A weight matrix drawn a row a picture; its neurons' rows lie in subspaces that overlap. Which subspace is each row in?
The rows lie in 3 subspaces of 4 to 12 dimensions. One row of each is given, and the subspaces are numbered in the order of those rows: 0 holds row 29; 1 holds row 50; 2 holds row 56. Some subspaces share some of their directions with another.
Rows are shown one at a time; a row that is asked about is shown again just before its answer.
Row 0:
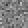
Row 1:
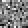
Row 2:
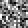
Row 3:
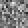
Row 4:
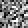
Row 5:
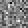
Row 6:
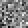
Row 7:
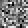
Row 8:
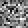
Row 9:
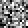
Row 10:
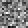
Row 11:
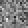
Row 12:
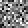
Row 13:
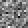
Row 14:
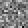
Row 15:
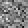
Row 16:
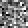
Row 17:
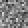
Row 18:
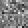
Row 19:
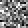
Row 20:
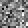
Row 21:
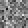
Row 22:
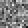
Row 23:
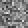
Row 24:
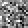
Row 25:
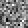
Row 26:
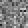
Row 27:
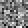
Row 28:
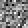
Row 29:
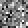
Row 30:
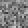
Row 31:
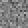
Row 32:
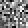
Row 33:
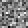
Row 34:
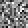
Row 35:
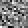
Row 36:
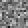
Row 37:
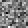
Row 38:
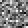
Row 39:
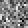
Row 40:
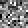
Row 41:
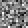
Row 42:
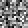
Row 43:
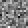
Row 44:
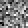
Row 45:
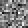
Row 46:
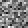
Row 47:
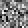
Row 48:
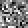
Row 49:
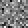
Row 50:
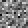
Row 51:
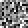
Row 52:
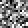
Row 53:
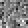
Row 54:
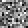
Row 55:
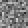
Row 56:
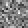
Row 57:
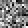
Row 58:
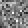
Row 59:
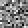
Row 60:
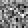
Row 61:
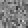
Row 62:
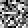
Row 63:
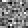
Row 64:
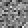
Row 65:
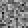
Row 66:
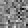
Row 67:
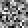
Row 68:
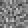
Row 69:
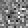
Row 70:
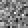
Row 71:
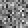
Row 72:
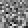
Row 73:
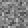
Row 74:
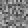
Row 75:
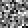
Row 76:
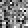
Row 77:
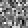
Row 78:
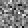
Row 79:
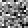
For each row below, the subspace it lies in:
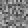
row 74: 2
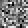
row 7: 2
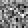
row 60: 2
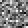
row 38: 2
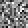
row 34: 0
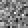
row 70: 2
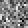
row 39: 2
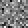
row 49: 0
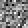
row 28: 1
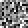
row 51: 2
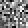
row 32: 0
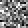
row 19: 2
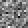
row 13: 1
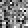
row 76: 2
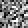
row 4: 2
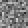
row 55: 1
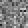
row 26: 2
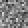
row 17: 1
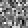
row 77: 2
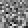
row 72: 2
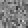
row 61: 2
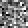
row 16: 2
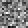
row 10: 1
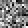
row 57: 2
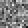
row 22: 2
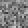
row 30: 2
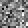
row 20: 0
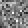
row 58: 0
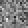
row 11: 2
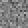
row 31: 2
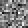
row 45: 2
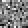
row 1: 0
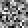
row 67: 2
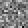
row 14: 1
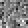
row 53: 2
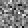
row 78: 2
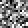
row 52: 2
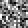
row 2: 2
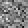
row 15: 0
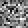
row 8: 2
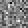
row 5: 2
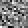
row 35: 0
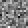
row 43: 1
